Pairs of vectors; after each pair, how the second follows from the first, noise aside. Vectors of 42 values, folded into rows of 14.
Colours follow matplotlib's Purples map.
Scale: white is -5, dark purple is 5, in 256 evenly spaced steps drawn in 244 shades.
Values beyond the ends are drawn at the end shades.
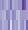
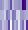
scaled up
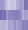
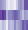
scaled up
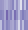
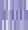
reversed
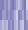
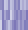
reversed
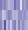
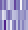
scaled up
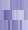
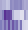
scaled up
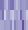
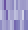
reversed
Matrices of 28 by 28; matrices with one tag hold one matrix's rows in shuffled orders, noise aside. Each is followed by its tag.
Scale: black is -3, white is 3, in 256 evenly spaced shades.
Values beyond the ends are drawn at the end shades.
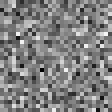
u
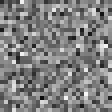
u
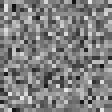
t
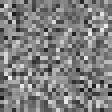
t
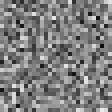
u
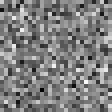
u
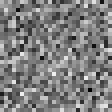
u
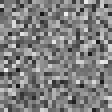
u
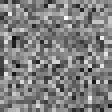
t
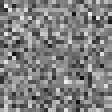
t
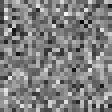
t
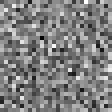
u
